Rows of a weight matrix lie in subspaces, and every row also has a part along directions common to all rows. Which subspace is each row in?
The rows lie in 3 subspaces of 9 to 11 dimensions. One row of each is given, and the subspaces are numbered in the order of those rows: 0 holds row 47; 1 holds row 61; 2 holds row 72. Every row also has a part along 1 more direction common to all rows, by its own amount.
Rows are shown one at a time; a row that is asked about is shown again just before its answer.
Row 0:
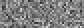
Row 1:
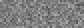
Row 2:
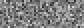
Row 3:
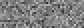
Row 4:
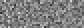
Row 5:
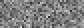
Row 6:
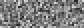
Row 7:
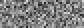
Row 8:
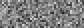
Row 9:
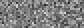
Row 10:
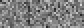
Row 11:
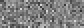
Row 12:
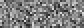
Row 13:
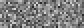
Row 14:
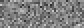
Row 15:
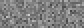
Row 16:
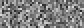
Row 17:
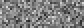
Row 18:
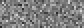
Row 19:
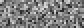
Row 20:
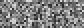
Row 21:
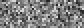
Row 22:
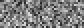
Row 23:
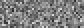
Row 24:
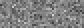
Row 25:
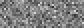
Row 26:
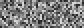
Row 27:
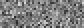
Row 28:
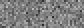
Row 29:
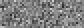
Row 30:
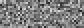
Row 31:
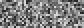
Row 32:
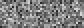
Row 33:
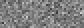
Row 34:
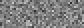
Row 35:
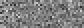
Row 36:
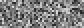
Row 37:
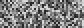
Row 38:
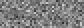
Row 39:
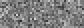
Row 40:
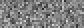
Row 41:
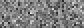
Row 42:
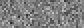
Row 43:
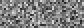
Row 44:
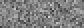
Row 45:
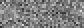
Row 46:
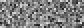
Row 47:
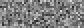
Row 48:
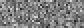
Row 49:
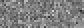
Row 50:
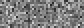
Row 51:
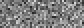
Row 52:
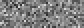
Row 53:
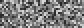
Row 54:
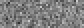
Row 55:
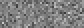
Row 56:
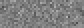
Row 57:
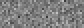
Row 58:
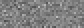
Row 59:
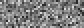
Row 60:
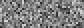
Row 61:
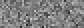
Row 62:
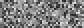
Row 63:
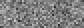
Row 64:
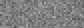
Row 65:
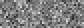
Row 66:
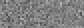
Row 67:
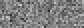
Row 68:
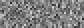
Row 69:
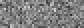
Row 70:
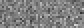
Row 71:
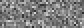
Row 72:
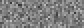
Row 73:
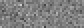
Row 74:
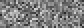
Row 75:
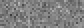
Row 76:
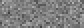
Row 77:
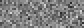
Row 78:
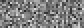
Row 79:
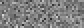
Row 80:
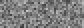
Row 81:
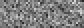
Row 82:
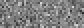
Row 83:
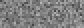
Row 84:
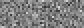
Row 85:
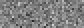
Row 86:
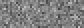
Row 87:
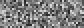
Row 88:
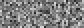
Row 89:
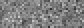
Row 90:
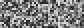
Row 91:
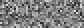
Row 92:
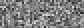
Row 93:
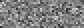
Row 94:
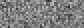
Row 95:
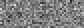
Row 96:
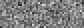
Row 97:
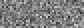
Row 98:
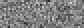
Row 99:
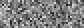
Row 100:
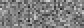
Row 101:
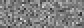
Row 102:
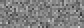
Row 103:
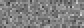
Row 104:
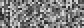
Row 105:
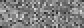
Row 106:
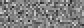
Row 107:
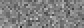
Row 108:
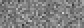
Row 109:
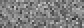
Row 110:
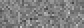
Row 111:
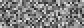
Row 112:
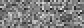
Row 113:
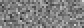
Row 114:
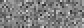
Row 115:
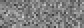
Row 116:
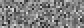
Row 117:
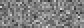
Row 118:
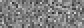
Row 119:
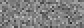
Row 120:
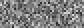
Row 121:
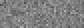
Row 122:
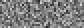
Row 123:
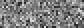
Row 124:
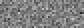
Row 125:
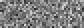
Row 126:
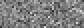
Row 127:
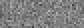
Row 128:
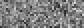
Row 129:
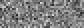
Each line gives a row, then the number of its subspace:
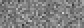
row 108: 2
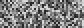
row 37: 1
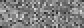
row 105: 2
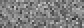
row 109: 1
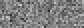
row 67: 2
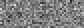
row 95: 0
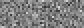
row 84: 0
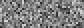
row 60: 2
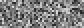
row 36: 2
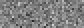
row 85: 1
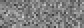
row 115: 2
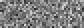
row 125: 2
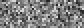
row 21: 0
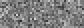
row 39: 0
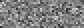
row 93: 2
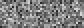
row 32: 0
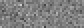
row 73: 2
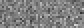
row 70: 1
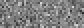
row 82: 1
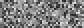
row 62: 1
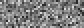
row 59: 2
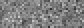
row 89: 0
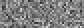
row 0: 0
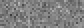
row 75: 0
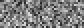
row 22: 1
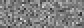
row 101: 0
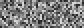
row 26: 1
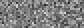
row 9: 2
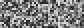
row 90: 2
